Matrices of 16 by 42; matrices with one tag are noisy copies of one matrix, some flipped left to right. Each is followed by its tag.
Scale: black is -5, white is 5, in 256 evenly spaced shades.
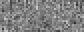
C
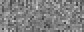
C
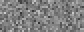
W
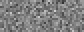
W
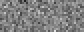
W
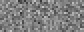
W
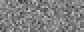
W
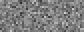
W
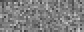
C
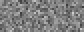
W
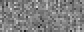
C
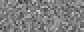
W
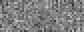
C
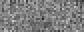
C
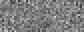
C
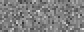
W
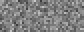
W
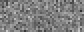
C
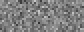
W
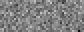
W
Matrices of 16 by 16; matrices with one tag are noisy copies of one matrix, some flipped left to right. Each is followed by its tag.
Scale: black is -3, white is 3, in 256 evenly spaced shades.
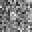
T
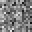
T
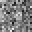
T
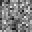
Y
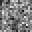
Y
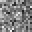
T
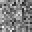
T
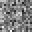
T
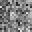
T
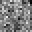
Y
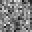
Y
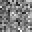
T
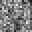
Y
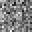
T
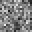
Y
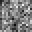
Y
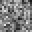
Y
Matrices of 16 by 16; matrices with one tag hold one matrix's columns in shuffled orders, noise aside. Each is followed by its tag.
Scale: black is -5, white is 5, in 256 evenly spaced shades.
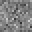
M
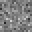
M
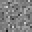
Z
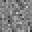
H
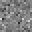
M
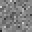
Z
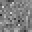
H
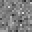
H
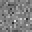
M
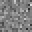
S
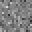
H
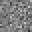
Z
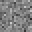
Z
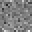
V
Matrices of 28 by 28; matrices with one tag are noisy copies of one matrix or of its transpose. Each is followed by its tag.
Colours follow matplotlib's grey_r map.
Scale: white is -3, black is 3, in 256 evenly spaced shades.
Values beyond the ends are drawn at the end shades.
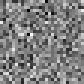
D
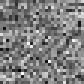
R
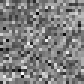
R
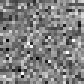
R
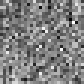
R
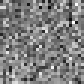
R
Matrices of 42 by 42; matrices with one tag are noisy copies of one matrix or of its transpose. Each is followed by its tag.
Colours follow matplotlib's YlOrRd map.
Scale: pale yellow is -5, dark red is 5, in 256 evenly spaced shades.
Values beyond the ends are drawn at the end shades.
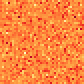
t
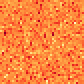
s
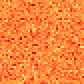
s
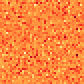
t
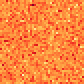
s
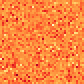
t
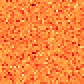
s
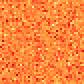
t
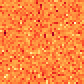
s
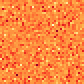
t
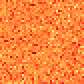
s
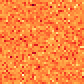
s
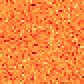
s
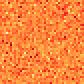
t
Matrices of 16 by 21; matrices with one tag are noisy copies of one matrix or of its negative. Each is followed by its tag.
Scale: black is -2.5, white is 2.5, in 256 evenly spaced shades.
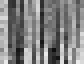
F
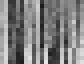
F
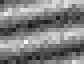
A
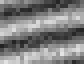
A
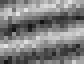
A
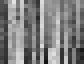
F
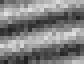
A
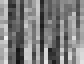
F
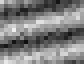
A
